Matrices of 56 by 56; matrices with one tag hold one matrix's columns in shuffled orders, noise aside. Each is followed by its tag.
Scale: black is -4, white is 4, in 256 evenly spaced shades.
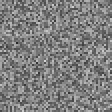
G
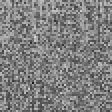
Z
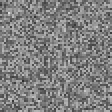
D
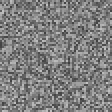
D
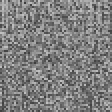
Z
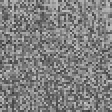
Z
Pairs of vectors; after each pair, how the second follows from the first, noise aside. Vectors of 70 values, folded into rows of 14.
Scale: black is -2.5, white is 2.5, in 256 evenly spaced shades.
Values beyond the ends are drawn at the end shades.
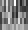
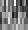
copied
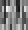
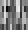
negated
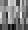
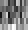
negated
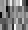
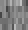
shrunk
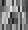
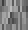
shrunk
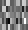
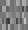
shrunk
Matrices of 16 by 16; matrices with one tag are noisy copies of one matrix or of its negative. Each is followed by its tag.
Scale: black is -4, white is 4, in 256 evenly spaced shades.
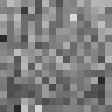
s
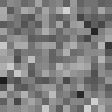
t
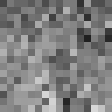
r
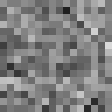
t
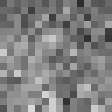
r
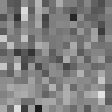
s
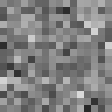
t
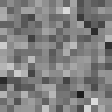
t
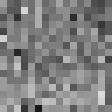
s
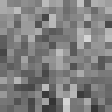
r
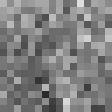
r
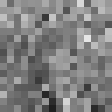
r
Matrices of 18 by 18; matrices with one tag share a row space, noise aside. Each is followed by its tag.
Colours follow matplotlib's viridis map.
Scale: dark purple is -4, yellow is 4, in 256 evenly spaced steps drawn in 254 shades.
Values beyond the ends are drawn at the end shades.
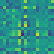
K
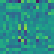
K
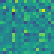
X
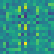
K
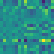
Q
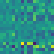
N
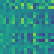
N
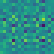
X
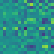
Q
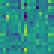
K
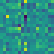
K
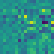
Q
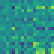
N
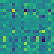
X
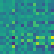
N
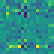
K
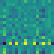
X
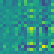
Q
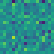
X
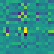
K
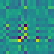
K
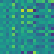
N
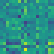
K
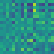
N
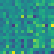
N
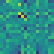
K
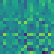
Q
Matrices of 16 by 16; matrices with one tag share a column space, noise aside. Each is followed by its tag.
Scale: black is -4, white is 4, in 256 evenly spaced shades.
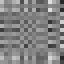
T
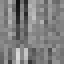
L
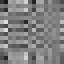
T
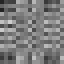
T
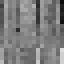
L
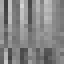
L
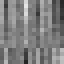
L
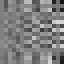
T
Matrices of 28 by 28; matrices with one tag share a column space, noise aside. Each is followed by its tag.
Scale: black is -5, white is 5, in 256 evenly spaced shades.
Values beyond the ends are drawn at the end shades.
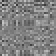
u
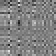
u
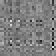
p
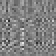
p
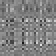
p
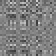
u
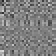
u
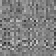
p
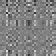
u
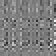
p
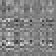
p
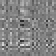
p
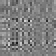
p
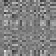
u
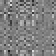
u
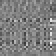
p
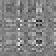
p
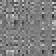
u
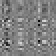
p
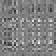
p
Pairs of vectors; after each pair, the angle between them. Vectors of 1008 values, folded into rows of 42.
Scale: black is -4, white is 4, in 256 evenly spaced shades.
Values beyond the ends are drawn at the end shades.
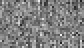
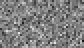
partly aligned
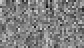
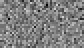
partly aligned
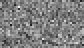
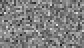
partly aligned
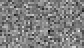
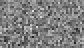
partly opposed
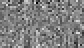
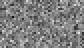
partly aligned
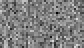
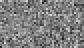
partly aligned
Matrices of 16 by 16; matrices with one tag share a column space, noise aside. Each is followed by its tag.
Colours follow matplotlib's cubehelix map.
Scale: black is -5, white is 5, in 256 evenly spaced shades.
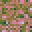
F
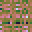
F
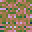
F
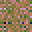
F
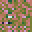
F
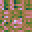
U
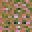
F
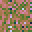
F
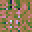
U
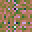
F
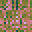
U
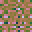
F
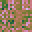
U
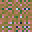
F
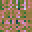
U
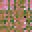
U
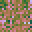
U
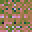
F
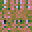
U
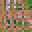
U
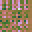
U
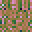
U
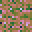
F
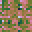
U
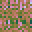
U
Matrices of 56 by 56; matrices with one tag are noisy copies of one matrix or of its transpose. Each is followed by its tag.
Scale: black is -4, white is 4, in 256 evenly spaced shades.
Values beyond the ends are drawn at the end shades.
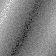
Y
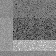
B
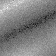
Y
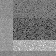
B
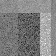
B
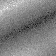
Y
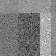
B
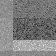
B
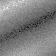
Y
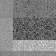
B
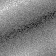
Y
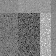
B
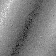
Y
